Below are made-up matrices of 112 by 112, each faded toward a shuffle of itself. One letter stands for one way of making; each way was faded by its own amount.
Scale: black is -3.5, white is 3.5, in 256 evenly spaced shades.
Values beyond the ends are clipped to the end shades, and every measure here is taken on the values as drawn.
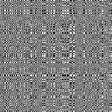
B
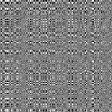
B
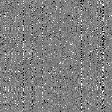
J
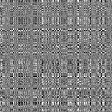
B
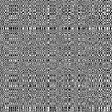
B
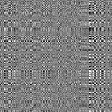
B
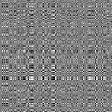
B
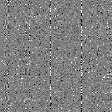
J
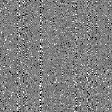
J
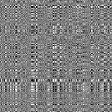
B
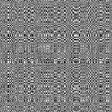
B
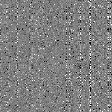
J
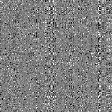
J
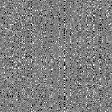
J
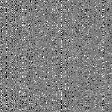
J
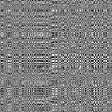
B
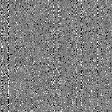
J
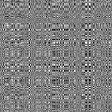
B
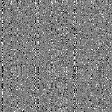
J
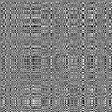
B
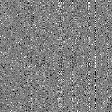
J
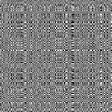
B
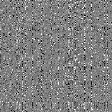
J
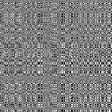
B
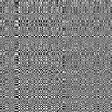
B
